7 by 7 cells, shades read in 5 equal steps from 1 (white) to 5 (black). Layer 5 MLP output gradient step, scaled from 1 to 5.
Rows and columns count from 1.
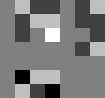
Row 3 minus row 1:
0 2 -1 -3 0 -1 2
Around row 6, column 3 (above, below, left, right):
3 4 5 2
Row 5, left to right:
3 3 3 3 3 3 3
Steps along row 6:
up down same up same same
